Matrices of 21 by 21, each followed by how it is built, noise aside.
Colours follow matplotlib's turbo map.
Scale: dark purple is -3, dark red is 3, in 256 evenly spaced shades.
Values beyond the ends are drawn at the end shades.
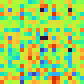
low rank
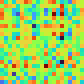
low rank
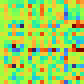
low rank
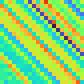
Toeplitz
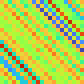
Toeplitz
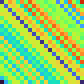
Toeplitz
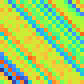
Toeplitz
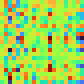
low rank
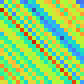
Toeplitz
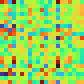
low rank
